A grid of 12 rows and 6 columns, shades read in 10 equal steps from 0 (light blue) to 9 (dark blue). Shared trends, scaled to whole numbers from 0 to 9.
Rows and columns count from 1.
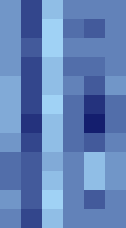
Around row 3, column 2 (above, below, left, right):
7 7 3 0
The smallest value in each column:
2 6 0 4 1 3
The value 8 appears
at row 6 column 5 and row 7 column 2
